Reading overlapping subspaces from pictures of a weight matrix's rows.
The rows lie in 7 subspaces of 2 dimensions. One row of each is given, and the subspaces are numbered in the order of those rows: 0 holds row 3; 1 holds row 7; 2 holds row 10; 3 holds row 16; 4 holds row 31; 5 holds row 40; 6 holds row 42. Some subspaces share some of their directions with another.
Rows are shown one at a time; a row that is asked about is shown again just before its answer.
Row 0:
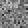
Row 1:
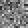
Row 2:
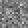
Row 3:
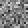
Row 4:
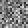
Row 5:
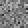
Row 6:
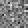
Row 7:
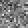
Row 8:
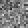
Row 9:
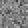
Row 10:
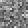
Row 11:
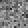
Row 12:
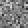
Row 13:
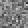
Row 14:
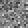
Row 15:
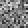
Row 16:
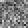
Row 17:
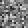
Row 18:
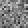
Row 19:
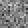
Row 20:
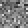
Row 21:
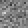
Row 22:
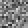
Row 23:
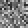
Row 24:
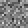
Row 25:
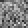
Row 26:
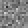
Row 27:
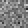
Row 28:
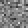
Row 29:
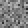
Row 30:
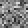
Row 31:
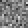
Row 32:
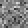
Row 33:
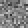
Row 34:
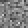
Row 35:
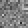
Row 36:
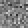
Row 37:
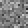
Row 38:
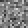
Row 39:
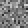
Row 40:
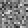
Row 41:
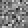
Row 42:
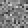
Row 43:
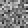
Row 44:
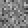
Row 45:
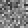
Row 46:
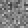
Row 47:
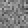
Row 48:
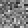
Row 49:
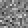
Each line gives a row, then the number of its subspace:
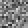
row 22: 4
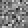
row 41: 4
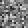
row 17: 6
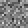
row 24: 2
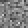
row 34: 3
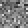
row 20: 0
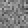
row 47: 0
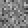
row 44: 0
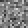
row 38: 3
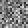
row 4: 5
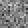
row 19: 1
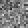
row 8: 2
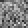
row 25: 3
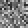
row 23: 0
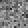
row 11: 2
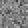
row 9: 5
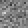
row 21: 1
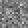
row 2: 5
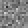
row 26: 4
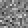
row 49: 1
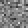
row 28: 3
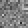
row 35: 6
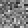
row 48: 0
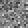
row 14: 2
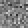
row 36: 6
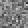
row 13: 4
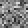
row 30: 0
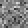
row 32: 0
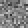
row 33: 6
